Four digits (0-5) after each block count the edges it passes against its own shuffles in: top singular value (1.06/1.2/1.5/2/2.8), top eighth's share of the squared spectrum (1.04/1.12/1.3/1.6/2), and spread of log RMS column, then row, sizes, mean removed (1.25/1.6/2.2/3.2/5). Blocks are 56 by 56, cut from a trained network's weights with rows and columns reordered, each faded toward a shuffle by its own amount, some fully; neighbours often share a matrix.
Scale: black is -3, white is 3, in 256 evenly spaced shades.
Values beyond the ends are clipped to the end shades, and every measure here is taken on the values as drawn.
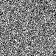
0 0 0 0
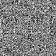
2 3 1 1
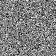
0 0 0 0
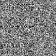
3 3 1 2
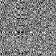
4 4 2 2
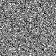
2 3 1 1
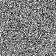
0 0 0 0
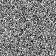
2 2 0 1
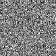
2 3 1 1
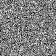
0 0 0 0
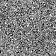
0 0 0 0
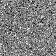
0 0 0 0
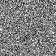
1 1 0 0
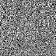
2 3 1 2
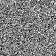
0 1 0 0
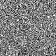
2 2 0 0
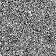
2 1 0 0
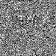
2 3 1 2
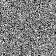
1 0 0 0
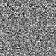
2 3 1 2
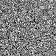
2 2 0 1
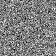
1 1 0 0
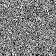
1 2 0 1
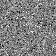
1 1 0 0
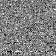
2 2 0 1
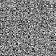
2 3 1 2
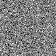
1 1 0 0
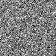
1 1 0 0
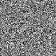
2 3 1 1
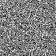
2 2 0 0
